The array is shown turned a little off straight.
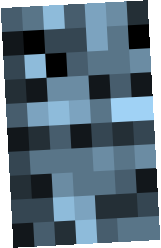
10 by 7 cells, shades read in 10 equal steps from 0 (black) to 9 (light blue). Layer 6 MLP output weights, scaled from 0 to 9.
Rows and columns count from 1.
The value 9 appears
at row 5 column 6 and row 5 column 7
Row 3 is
3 8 0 4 5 5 6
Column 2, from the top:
5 0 8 1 7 2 5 1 3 4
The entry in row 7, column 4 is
5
